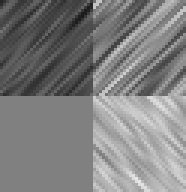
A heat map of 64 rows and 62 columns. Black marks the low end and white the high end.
It is made of 2 by 2 panels. Panel 1,1: low, slanting up to the right. Panel 1,2: middling, slanting up to the right, strong in contrast. Panel 2,1: middling, flat. Panel 2,2: high, slanting down to the right.
